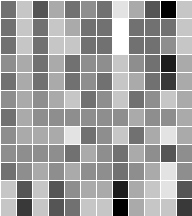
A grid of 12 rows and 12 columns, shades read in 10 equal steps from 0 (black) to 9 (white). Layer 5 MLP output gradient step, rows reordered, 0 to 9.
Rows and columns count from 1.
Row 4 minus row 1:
1 -1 1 0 0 0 1 -1 -1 1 1 -1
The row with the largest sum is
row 8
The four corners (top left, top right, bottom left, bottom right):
4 7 7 2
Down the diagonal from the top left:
4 7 4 6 4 4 5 7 6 6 8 2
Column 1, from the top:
4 4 4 5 4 5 4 5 5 4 7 7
